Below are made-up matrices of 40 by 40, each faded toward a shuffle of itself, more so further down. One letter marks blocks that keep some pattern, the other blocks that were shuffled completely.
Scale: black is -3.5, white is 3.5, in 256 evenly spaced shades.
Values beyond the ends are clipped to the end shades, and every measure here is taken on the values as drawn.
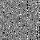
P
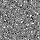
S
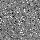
S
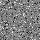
S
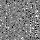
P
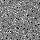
S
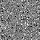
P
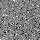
S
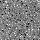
S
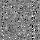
P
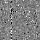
P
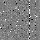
P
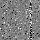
P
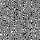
P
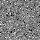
S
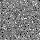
S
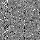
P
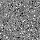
S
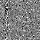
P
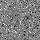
S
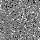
S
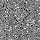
S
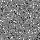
S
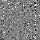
P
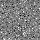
S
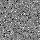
S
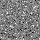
S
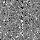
P
